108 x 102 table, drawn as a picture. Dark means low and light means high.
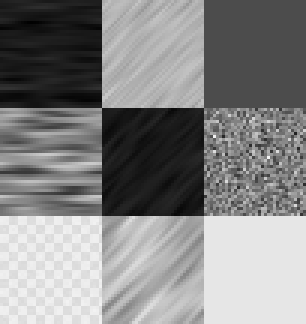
The table splits into 3 rows of 3 panels. Panel 1,1: very low, streaked across, faint in contrast. Panel 1,2: high, slanting up to the right, faint in contrast. Panel 1,3: low, flat. Panel 2,1: middling, streaked across, strong in contrast. Panel 2,2: very low, slanting up to the right, faint in contrast. Panel 2,3: middling, fine-grained, strong in contrast. Panel 3,1: very high, checkered, faint in contrast. Panel 3,2: high, slanting up to the right. Panel 3,3: very high, flat.
